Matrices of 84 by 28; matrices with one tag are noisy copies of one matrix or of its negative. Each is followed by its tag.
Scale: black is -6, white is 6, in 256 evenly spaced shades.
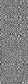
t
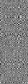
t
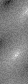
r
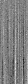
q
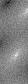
r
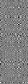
t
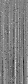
q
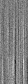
q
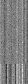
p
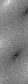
r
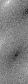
r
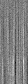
q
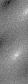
r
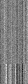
p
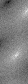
r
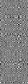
t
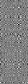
t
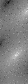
r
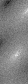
r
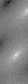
r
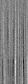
q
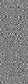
t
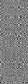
t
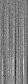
q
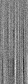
q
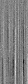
q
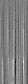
q
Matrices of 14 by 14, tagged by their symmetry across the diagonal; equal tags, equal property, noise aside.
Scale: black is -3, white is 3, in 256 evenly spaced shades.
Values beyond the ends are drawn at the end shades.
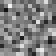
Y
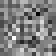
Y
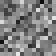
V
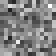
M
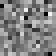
M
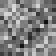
V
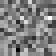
Y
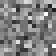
M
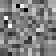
Y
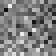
Y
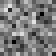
V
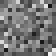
V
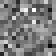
M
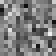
M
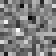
Y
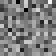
M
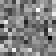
M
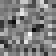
Y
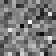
M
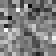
Y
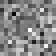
V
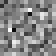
V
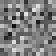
Y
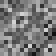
V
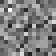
V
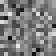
M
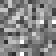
V
